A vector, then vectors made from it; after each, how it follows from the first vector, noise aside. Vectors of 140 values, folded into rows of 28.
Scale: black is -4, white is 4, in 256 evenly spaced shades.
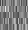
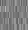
shrunk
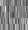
sign-scrambled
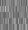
shrunk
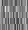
sign-scrambled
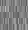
shrunk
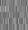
shrunk
